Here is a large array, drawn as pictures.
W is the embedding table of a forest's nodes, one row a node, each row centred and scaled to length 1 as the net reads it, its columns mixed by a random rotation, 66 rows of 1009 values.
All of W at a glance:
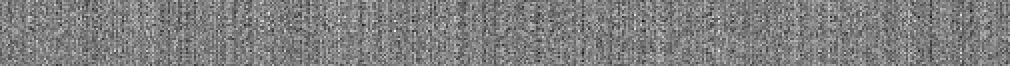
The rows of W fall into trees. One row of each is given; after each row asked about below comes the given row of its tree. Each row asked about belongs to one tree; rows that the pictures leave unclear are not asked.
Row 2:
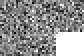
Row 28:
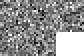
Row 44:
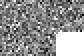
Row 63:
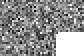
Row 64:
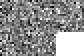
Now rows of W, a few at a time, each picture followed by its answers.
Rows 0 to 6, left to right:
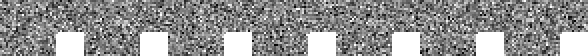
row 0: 44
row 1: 63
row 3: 64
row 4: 63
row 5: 2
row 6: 28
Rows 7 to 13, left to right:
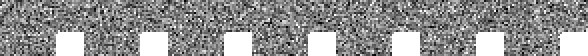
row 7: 64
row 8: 64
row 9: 2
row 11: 2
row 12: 28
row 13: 2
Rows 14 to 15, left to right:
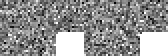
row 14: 28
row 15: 28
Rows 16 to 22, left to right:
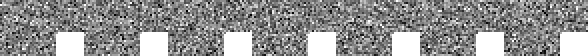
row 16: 63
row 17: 63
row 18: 44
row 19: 64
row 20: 63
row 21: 63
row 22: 28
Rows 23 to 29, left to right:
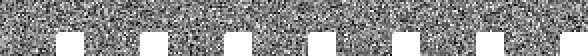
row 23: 2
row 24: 64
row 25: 64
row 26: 2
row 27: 28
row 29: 28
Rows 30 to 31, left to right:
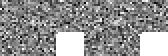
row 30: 63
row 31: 63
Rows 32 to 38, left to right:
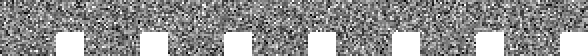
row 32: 2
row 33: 63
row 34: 2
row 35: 63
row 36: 44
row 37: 2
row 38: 64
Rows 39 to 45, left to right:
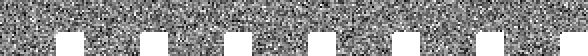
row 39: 2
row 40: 44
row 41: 28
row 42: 63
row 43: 44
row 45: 2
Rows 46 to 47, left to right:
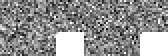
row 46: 44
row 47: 63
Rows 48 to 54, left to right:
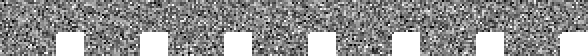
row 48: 28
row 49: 63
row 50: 63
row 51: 63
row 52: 28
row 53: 28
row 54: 2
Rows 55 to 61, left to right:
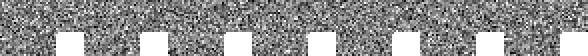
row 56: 28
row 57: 2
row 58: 2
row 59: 44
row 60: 28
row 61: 63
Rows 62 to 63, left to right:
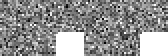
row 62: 44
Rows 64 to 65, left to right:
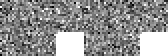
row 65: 2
